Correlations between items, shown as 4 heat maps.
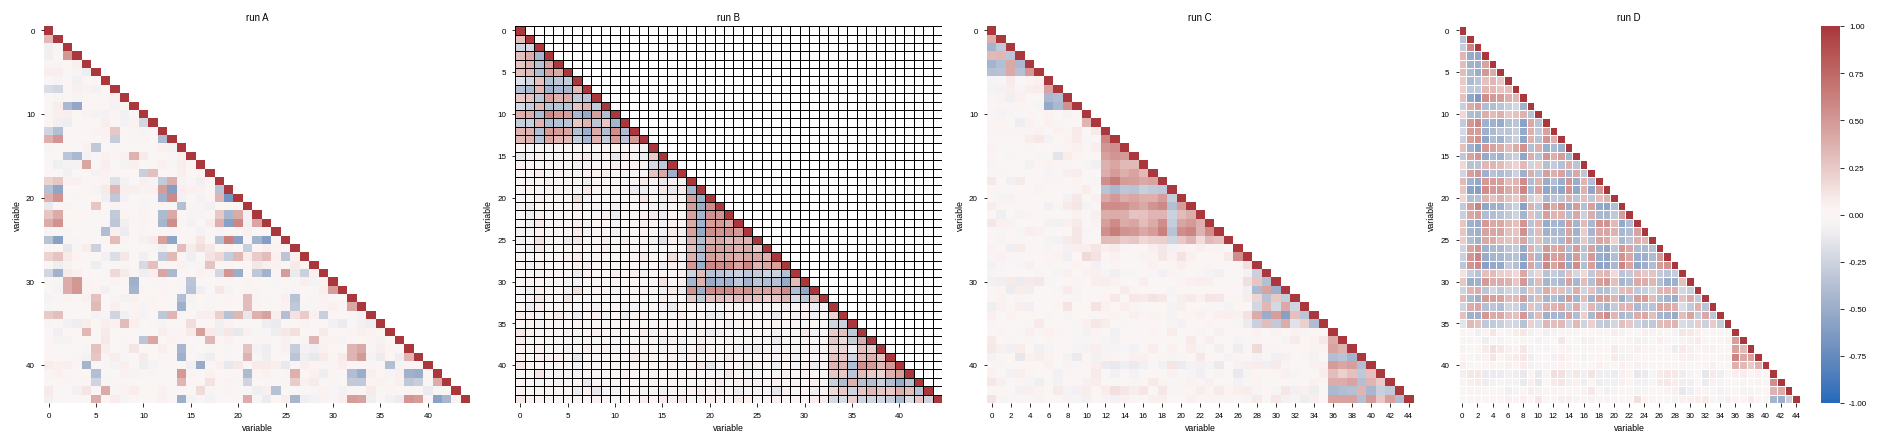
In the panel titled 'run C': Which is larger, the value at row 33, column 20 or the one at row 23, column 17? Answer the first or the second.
the second
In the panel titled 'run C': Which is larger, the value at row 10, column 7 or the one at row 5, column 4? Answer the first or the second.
the second
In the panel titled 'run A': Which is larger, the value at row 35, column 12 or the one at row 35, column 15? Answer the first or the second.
the second
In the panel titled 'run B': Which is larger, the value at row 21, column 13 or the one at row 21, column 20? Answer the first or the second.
the second
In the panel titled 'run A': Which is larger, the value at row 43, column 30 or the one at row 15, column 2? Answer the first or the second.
the first
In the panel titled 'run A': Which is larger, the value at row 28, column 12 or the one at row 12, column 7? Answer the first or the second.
the second
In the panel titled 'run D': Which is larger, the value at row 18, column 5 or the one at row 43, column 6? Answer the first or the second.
the first
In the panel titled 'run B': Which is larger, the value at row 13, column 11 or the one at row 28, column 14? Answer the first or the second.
the second
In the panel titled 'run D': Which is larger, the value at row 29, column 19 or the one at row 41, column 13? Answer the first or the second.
the first
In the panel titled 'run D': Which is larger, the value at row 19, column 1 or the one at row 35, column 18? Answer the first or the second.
the second
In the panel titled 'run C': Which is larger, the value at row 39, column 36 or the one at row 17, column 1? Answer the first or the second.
the second
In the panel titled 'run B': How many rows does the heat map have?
45
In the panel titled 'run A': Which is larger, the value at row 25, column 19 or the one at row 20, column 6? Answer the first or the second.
the first
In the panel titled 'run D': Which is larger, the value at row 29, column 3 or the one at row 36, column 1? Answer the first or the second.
the first
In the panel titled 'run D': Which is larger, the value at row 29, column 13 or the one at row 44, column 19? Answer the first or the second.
the second
